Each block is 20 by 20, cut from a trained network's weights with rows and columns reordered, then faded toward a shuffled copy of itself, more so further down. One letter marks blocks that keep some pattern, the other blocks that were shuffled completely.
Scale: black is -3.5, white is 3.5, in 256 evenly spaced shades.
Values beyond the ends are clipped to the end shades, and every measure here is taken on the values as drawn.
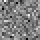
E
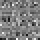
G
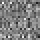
G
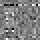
G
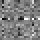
G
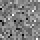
E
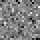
E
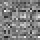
G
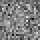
E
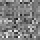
G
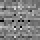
G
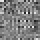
G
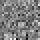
G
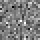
E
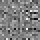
G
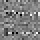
G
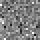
E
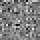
G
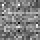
G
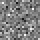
E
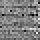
G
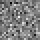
E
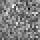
E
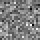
E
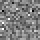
E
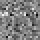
G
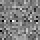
G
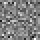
G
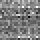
G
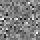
G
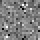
E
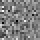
G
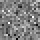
E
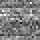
G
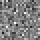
E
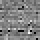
G
